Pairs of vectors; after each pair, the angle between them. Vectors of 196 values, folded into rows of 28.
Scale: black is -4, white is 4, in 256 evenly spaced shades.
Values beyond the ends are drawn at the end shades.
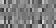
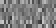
nearly parallel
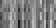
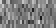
orthogonal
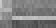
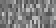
orthogonal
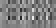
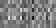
nearly opposite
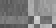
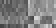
nearly parallel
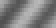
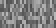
orthogonal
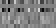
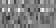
nearly opposite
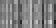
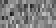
orthogonal
